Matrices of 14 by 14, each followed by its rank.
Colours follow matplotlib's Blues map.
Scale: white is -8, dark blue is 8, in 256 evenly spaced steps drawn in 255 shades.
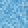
full rank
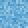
full rank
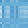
one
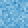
full rank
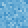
full rank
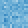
three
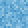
full rank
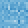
three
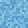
full rank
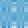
one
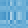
one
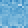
three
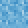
three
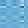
one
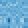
three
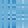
one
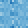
three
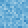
full rank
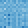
three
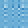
one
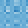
one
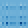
one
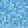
full rank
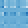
one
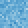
full rank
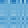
one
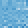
three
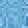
three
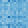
three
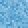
full rank
